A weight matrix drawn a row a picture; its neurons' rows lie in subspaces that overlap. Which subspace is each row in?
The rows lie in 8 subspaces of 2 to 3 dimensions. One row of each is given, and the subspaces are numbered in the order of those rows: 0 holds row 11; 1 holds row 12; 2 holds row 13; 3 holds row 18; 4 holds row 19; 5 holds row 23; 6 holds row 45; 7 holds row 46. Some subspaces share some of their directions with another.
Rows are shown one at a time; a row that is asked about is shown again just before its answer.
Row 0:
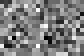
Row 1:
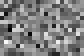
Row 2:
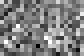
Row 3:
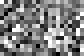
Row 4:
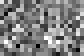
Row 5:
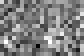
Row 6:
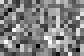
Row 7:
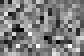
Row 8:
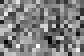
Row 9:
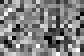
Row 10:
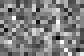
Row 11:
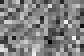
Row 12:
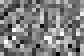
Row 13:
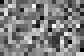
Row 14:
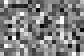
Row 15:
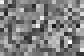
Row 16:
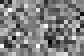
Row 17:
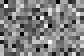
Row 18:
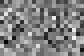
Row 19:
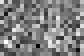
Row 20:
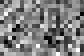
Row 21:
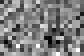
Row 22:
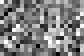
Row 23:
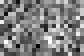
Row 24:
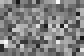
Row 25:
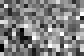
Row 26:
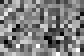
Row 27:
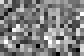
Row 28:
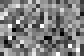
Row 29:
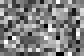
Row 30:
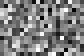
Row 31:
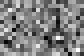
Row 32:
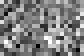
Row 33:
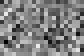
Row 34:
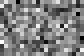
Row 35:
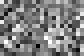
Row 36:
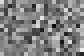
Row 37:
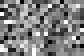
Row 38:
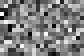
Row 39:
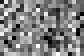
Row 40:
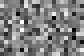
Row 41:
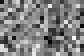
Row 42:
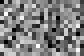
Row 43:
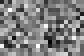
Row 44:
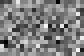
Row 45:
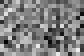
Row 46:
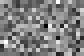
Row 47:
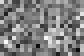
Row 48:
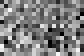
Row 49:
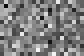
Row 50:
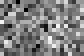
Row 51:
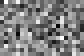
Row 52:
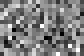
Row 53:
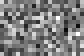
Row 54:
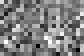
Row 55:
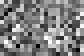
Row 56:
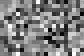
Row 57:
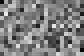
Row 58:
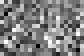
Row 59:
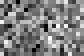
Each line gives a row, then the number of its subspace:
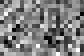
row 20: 1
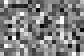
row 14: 1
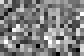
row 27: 5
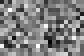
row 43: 1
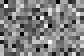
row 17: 7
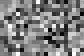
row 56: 4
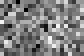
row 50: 5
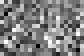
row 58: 4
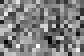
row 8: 5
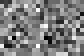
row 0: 1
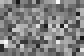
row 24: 7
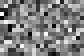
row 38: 0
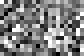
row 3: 5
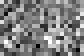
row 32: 5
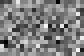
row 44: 7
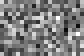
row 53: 4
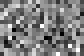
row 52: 1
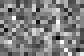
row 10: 2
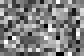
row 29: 7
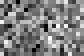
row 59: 5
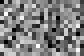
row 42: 4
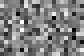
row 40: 3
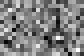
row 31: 2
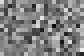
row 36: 2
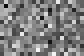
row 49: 7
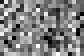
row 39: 7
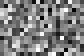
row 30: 7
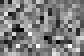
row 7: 6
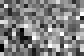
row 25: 6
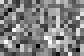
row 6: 2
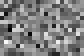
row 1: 0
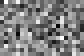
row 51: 1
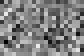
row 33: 3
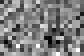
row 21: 3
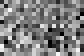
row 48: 6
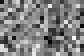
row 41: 0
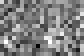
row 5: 0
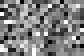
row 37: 0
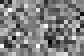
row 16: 1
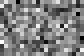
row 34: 7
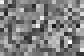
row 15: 2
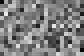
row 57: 2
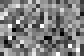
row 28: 1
